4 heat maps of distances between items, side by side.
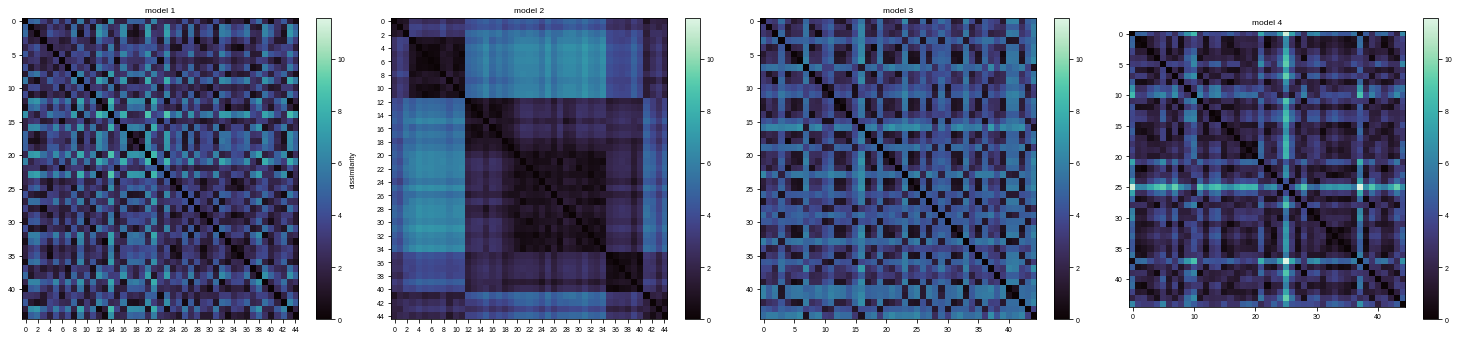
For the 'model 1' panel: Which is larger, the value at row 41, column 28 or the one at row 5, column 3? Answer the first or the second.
the second
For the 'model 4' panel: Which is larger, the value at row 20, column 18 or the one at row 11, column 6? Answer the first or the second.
the second
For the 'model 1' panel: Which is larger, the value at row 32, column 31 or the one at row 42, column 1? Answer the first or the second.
the first
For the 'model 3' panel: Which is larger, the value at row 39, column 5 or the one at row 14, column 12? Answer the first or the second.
the second
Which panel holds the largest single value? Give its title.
model 4
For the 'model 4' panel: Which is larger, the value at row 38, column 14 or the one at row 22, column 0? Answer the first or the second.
the second
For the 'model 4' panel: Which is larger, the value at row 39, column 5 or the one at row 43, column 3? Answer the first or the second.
the first
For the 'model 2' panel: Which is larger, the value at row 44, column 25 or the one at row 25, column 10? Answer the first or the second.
the second
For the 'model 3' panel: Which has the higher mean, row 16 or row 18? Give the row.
16
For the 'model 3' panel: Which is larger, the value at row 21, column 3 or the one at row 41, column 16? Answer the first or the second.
the second
